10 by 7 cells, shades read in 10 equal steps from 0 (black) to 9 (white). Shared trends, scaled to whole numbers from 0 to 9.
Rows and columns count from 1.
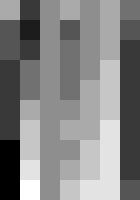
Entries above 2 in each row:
6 6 5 5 5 5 5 5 5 6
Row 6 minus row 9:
2 -2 0 -1 -1 -1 0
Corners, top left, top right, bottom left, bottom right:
6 4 0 3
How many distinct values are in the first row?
4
